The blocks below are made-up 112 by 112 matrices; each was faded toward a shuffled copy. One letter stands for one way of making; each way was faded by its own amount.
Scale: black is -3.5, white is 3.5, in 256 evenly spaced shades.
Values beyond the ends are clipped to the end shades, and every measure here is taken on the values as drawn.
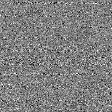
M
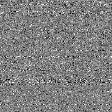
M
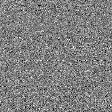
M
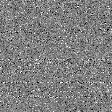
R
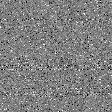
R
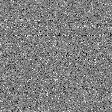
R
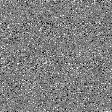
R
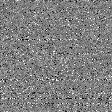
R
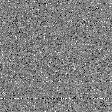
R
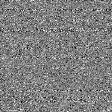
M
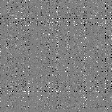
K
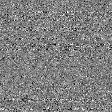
M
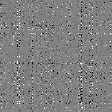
K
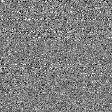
M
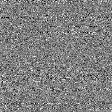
M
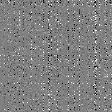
K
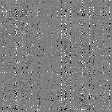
K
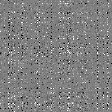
K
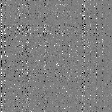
K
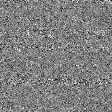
M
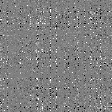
K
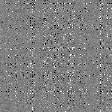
K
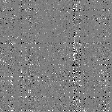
K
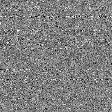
M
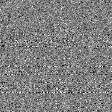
M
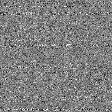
M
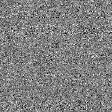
M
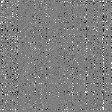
K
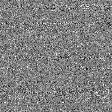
M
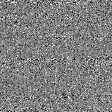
R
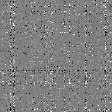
K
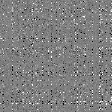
K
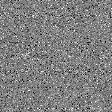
R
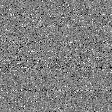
R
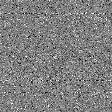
R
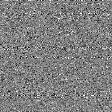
M
